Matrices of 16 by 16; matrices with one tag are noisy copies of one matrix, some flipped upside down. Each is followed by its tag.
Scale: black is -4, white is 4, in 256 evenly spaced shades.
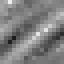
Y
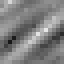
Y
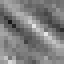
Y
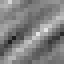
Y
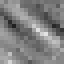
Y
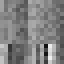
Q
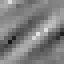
Y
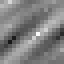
Y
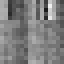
Q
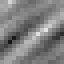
Y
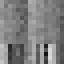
Q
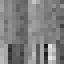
Q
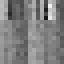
Q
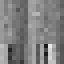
Q
